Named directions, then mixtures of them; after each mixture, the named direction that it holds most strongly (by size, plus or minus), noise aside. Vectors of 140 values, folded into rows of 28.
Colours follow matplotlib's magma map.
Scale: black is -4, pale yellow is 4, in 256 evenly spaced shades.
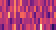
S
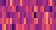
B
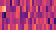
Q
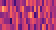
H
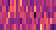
S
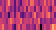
S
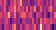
S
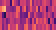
Q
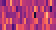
B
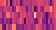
B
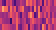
H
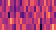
S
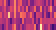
S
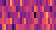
B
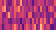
S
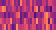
B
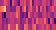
Q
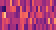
Q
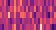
S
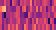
Q
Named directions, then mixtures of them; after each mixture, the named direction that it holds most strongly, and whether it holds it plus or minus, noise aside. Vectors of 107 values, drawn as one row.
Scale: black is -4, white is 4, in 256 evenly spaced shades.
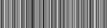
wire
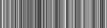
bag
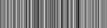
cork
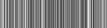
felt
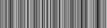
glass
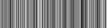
glass, plus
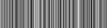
cork, minus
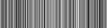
cork, minus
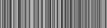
wire, minus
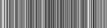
felt, plus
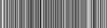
felt, plus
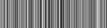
glass, minus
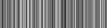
bag, minus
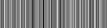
wire, plus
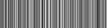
glass, plus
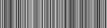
wire, minus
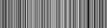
felt, minus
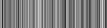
bag, minus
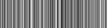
cork, plus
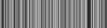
glass, minus
